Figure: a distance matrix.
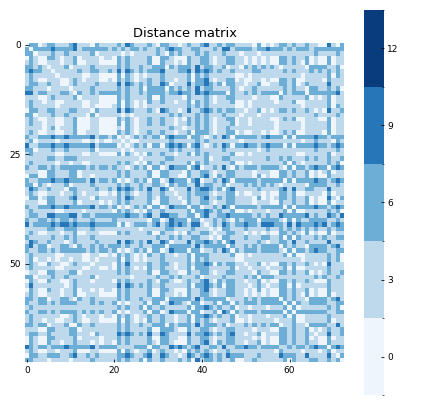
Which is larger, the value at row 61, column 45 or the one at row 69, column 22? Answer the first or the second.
the first
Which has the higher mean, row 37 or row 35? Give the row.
37
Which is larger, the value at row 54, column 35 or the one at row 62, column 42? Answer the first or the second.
the second
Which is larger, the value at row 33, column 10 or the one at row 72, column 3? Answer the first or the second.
the first
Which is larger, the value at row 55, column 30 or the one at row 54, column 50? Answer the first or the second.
the first
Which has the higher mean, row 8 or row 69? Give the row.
69
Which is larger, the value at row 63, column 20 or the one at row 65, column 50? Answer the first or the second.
the second
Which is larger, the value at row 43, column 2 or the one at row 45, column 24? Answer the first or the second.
the second
